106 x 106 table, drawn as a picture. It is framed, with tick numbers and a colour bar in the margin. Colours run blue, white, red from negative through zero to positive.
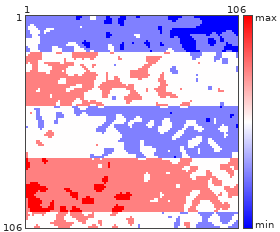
Values rise toward the bottom left. The ninth with the highest average is the bottom left. Stripes running across repeat 2 times from top to bottom. The top right is the ninth with the lowest average.
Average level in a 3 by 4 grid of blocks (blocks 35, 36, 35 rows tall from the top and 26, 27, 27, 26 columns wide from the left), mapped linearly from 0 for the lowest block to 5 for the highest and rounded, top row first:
2 1 1 0
3 2 1 1
5 5 4 3
